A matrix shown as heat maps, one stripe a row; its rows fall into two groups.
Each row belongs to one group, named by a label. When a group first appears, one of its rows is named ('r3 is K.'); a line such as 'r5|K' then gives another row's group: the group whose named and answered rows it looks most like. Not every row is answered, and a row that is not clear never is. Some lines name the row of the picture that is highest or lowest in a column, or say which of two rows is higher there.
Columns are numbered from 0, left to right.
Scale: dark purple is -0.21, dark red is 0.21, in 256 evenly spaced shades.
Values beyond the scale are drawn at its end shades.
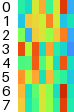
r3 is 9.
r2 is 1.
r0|1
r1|9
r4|1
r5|9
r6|1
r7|1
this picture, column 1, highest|1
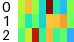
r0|9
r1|1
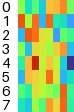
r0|1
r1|9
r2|9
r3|1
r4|9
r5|9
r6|1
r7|1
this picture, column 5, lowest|2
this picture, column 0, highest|1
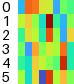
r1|9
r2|9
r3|1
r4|1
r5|1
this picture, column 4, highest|1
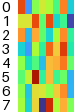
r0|1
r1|9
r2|1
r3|1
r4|1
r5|9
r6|1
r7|1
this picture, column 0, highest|0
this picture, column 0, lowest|3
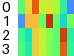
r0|9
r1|9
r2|1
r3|1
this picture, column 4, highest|1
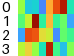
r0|1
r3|9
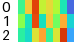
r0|9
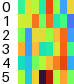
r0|9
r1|9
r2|1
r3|1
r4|1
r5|1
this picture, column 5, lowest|1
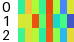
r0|9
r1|9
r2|9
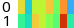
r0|1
